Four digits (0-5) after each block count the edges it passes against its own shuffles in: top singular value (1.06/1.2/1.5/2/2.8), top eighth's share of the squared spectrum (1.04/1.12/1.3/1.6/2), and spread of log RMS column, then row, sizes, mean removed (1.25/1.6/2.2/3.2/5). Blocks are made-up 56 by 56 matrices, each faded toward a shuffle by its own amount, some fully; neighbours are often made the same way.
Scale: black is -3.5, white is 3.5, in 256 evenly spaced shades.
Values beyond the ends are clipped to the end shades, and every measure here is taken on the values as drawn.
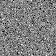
1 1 0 0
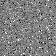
0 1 0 0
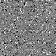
3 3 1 1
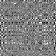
4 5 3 3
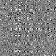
4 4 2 2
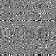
4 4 2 2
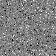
0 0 0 0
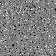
0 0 0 0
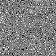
3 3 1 1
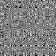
4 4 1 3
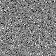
0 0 0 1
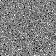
1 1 0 0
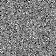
2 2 0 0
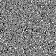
2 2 0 0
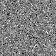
1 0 0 0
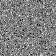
1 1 0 0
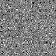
3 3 1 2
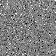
0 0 0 0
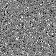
0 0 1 0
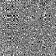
4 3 2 2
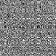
4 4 2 2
